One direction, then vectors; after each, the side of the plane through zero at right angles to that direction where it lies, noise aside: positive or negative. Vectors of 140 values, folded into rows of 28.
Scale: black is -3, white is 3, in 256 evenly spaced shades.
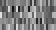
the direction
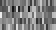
positive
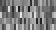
positive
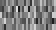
positive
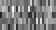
negative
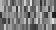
negative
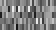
negative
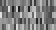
positive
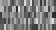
negative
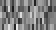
positive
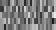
positive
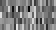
positive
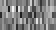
negative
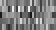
negative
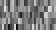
negative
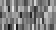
negative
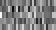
positive
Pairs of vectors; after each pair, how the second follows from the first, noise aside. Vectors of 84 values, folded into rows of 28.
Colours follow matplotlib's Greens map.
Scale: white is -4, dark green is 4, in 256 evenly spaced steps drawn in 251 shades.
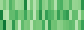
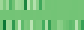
partly zeroed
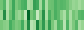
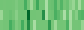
partly zeroed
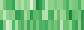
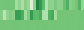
partly zeroed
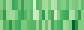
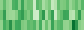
copied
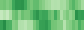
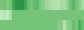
partly zeroed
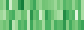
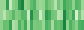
copied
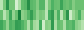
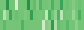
partly zeroed
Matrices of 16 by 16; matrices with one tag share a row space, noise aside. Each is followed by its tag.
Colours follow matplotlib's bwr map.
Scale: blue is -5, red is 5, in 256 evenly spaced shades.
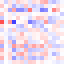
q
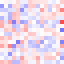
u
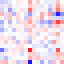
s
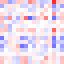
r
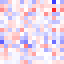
r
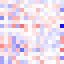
u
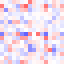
r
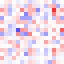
r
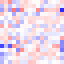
u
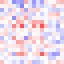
q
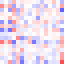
u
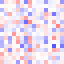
r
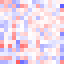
u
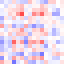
q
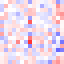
s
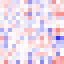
s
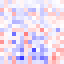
q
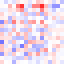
q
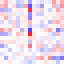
s
